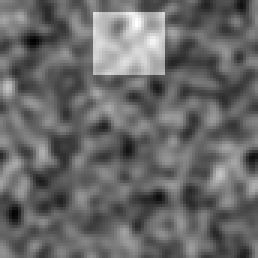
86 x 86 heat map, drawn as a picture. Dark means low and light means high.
Average level on the scale: 40%. Odd patch: higher, in the top middle. Roughest part: top middle. Ninth with the highest average: top middle.
